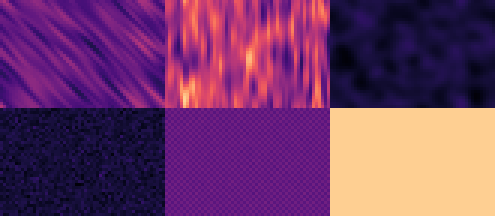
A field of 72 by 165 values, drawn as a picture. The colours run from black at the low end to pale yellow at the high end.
The table splits into 2 rows of 3 panels. Panel 1,1: low, slanting down to the right. Panel 1,2: middling, streaked downward, strong in contrast. Panel 1,3: very low, blotchy, faint in contrast. Panel 2,1: very low, fine-grained, faint in contrast. Panel 2,2: low, checkered, faint in contrast. Panel 2,3: very high, flat.
